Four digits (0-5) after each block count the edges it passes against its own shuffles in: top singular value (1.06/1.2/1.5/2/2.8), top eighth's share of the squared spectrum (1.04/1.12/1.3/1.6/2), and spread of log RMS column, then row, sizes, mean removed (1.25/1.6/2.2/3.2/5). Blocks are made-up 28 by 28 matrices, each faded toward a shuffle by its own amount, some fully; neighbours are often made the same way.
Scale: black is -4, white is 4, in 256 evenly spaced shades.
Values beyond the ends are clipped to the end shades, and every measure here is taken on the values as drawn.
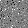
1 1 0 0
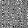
2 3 2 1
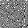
2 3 1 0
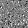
1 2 1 0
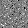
0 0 0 0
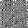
3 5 1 2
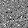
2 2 0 1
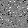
1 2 0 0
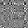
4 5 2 2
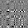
4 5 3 3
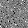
0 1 0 0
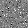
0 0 0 0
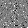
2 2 0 0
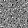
0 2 0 0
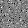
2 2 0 0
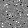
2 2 0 0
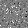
0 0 0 0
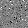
0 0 0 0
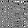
3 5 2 2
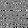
3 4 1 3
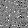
1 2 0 1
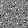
1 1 0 0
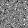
0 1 0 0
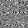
2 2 0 1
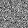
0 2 0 2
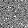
0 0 0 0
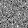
0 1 0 0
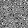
0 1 0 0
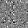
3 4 1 1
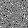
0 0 0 0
